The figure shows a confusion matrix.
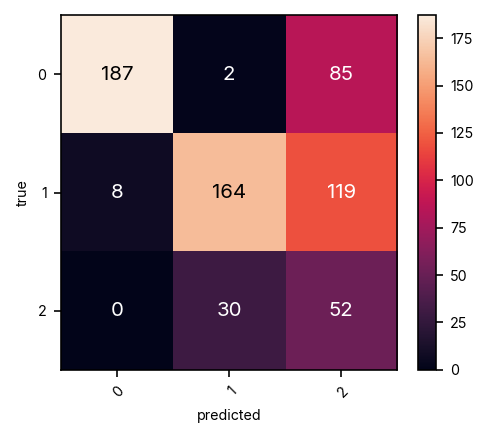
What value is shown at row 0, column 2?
85
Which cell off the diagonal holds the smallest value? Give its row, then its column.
2, 0
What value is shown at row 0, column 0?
187
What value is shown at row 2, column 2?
52
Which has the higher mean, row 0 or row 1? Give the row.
1
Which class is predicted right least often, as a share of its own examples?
1
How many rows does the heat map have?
3
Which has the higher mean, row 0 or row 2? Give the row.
0
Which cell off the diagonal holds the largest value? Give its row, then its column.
1, 2
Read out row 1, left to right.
8 164 119
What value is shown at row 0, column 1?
2
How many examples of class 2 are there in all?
82
